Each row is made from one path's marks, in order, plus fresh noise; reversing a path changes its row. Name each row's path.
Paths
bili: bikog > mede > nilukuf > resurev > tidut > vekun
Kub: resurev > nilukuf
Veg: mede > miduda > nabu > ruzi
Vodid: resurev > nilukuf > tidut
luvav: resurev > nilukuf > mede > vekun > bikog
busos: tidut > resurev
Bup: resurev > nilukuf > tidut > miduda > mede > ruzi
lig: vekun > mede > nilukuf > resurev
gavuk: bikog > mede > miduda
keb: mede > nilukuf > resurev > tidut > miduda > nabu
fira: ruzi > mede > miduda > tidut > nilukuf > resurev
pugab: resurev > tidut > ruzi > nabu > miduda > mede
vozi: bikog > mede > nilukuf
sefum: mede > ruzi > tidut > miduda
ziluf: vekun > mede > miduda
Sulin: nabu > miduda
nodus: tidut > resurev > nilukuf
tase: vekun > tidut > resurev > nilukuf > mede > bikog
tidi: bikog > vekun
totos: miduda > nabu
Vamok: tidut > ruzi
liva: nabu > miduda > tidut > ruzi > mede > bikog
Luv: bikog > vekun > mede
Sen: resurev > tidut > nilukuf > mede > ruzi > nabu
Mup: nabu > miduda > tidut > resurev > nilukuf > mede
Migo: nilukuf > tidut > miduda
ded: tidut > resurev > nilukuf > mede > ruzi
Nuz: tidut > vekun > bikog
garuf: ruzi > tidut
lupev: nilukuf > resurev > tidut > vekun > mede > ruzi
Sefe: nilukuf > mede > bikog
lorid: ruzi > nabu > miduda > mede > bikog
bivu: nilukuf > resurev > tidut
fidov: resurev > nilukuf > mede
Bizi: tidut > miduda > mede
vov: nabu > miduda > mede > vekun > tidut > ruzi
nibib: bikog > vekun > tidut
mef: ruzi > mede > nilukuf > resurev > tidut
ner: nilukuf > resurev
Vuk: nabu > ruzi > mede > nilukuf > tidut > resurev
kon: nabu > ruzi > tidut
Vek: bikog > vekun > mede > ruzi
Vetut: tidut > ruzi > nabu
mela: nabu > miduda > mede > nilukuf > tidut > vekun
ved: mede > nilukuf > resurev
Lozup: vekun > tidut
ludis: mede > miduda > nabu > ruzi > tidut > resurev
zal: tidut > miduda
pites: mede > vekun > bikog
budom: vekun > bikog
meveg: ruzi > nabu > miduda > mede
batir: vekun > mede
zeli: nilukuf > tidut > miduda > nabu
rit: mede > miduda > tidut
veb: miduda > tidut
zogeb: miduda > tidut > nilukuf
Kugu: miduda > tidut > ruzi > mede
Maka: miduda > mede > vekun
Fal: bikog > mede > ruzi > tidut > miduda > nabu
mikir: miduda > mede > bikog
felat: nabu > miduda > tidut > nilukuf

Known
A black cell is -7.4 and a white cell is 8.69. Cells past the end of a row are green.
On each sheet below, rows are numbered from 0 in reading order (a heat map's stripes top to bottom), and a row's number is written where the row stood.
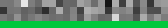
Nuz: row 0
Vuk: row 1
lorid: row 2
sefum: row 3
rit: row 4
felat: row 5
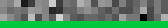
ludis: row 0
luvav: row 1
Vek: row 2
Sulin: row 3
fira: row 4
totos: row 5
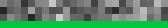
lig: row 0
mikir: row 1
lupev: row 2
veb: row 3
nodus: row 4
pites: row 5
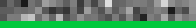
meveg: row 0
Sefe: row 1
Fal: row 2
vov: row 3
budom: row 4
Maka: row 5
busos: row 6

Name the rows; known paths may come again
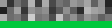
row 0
Lozup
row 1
rit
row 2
Sefe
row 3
sefum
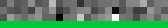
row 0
fira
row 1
Vamok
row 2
Kugu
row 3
zogeb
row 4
nibib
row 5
zal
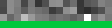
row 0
fidov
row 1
mef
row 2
ziluf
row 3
vozi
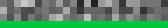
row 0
liva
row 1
Vetut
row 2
Migo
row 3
kon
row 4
felat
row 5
lig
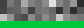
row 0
Vek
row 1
Nuz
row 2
ner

